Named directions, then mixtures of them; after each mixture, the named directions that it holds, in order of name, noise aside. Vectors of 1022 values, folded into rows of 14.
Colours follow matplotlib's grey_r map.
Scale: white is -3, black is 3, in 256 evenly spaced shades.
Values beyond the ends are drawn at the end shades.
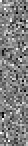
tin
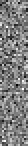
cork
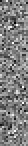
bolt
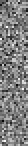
cork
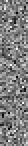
bolt, tin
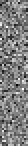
cork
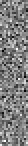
cork, tin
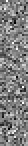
bolt, tin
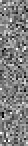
cork, tin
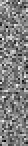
cork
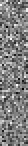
cork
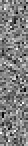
bolt, tin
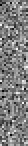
bolt, cork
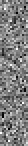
bolt, tin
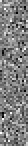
tin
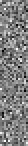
cork, tin
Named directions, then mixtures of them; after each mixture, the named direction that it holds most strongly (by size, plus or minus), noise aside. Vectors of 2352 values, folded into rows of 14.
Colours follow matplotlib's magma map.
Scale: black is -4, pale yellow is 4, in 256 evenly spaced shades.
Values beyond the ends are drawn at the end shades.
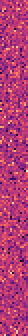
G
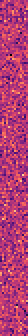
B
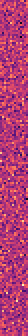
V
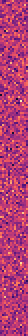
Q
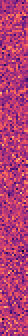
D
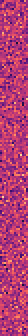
V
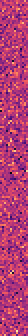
G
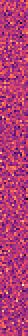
V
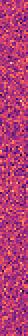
Q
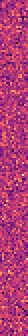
B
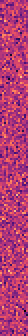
B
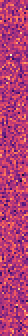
B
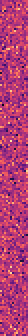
G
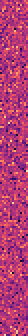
G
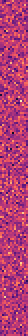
Q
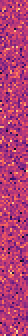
G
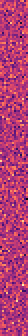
V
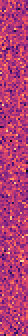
G
